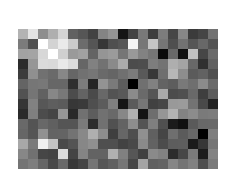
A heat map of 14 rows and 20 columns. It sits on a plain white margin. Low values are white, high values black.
Mirror symmetry: none. Ninth with the lowest average: top left. Odd patch: lower, in the top left. Stripes: none.
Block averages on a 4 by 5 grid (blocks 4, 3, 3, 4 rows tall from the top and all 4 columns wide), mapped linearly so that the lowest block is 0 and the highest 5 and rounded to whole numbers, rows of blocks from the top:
01344
44444
55444
33445
